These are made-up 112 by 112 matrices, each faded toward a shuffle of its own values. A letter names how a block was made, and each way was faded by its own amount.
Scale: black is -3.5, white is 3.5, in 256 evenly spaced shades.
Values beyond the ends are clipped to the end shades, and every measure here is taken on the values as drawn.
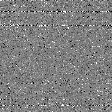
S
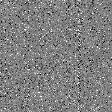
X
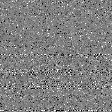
S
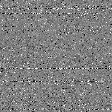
S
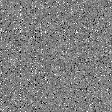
X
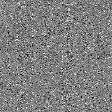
X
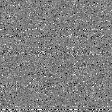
S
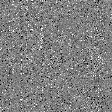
X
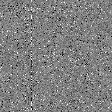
X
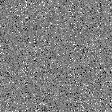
X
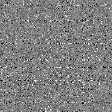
S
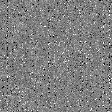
X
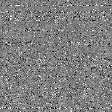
S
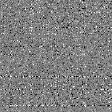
S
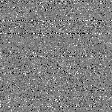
S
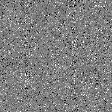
X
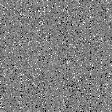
X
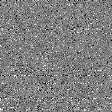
S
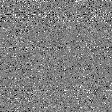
S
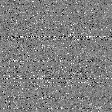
S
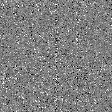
X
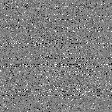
S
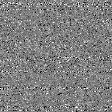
S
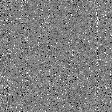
X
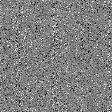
X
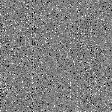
X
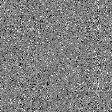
X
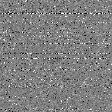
S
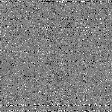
S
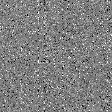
X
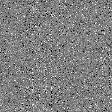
X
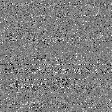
S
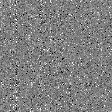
X
